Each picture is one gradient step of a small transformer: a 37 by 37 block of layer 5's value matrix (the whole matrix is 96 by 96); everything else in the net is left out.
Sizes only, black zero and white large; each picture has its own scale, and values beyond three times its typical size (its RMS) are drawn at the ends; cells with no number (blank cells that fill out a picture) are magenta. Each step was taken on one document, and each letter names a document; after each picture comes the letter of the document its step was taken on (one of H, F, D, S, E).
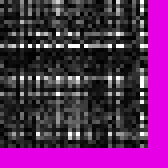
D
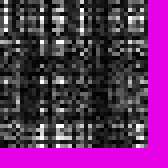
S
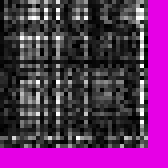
D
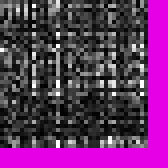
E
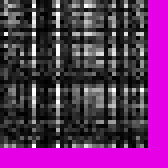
E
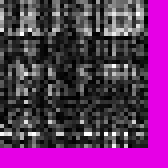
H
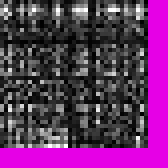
H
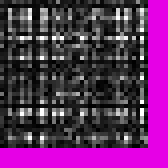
D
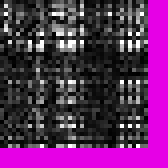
S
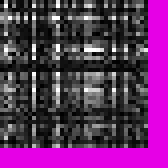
E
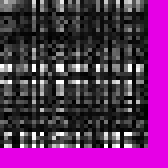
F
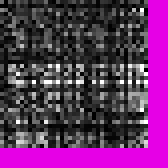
S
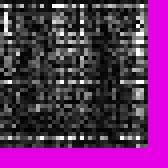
S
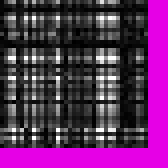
E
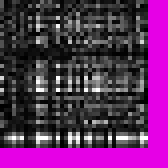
D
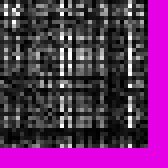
F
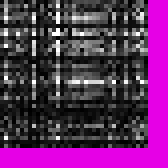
E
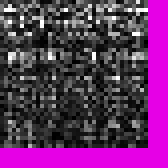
H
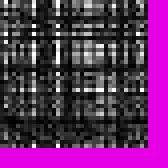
E
